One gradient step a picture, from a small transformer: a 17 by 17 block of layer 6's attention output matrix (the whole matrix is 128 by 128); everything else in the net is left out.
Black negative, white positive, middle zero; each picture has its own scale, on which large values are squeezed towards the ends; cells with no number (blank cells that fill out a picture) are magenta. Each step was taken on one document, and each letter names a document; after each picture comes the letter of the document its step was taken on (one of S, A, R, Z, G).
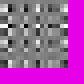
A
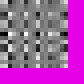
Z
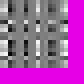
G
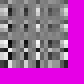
Z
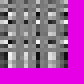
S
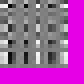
G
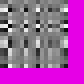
A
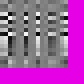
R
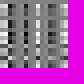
G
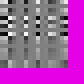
R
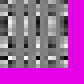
S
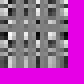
S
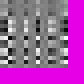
S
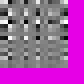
Z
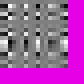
R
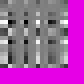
R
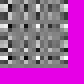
A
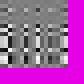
Z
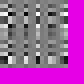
G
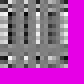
G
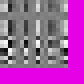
A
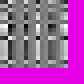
G
